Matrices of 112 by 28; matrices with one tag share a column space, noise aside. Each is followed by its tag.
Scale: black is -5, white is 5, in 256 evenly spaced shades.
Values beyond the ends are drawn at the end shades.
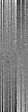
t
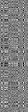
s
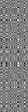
s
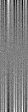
t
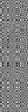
s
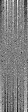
t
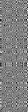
s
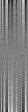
t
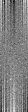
t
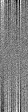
t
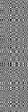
s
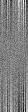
t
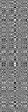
s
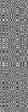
s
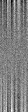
t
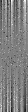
t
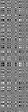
s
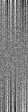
t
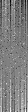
t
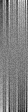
t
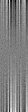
t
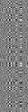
s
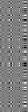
s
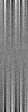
t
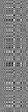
s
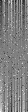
t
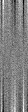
t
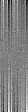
t
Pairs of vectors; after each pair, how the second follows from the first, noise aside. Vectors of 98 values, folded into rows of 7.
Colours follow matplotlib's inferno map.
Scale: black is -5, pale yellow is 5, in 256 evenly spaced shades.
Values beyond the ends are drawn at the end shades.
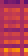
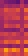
copied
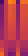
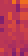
partly zeroed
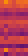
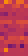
partly zeroed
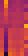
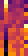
scaled up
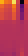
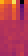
copied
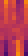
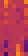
partly zeroed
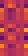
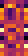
scaled up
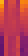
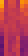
copied
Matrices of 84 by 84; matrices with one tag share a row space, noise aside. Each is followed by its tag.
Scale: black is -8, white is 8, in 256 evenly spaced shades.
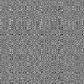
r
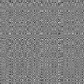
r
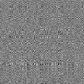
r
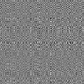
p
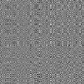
p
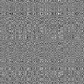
r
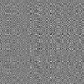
p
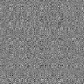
r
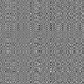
p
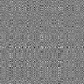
r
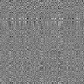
r
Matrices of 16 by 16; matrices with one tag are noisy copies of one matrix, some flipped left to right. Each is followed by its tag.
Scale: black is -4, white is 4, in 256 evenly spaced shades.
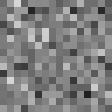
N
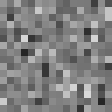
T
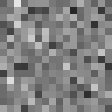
N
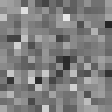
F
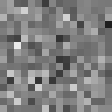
F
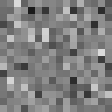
N
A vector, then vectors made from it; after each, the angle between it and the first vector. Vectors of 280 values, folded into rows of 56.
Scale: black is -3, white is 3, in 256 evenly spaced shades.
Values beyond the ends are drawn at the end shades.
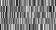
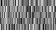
nearly opposite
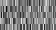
partly aligned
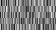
nearly opposite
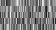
partly opposed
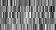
partly aligned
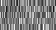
nearly parallel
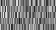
nearly opposite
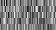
partly opposed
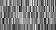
orthogonal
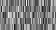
orthogonal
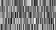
orthogonal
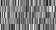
nearly opposite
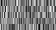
nearly opposite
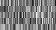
orthogonal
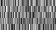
nearly opposite
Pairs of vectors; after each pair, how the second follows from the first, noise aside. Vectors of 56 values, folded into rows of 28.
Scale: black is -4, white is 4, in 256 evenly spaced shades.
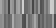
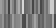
copied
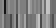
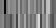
copied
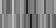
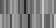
reversed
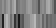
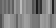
reversed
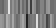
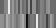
copied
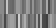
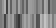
sign-scrambled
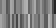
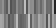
sign-scrambled
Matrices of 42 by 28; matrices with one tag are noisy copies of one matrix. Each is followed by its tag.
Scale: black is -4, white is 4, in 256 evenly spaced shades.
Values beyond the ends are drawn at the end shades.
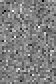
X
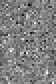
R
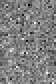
R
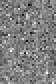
R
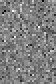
X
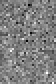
R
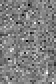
R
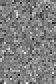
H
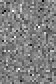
X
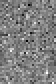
R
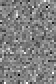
H
